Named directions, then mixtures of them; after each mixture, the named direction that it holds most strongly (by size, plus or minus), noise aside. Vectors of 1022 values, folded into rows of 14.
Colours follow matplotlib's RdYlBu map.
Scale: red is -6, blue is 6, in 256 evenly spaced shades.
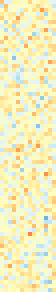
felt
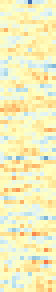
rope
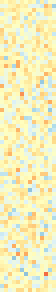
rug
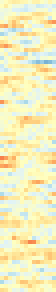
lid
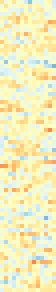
rope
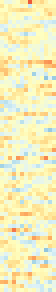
rope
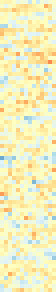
lid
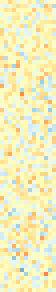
rug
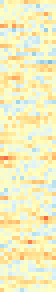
lid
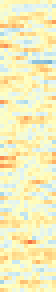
lid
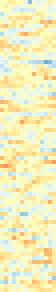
lid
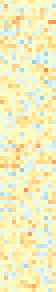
felt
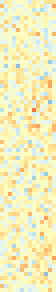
rug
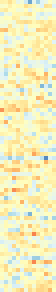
rope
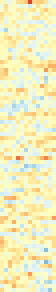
rope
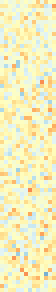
rug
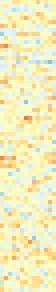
lid
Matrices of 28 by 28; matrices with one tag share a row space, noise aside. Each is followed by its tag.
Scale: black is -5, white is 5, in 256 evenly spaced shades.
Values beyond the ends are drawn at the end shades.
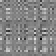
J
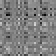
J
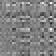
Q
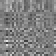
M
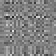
M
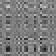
J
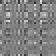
J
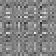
J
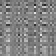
J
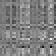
Q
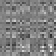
Q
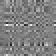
M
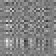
M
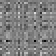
J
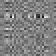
M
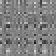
J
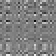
J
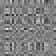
M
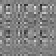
J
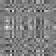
M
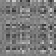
Q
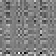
J
